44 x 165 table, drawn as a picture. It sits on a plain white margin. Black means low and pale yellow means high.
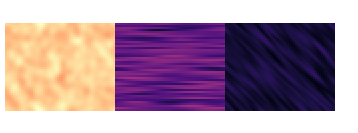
The table splits into one row of 3 panels. Panel 1,1: very high, blotchy, faint in contrast. Panel 1,2: low, streaked across. Panel 1,3: very low, slanting down to the right, faint in contrast.
